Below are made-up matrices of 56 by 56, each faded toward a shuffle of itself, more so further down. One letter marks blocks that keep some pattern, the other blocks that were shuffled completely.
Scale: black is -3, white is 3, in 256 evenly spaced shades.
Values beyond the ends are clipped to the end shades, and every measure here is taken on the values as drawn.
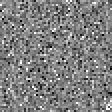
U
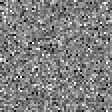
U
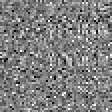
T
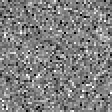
U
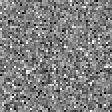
U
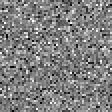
U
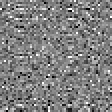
T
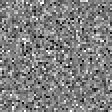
U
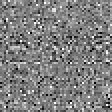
T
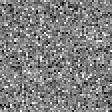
U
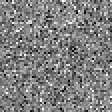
U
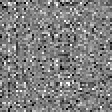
T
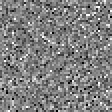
U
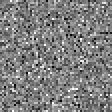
U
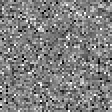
U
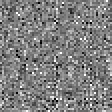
T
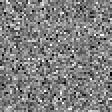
U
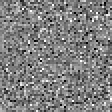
U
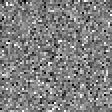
U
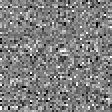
T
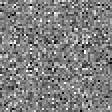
T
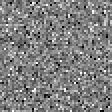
U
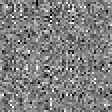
T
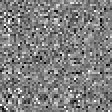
T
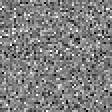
U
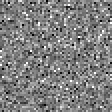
U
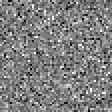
U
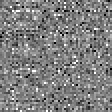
T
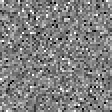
U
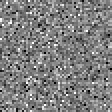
U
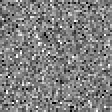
U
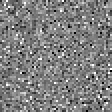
U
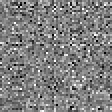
T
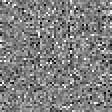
T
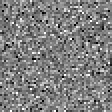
U
